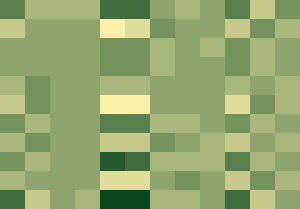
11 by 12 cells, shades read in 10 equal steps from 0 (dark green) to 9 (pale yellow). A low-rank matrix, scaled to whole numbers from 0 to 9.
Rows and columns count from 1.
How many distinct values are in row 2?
6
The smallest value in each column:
2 4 5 5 0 0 4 4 5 2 4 4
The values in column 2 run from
4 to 7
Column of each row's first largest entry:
11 5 7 7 1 5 2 5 2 5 2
